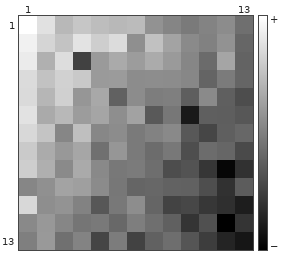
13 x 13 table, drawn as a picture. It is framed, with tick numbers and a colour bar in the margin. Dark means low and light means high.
Ninth with the lowest average: bottom right. Stripes: none. Roughest part: top left. Ninth with the highest average: top left. Slope: up to the top left.
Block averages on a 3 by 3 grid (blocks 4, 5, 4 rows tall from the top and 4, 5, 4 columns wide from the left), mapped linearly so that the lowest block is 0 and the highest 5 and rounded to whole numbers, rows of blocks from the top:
5 4 2
4 2 1
3 2 0
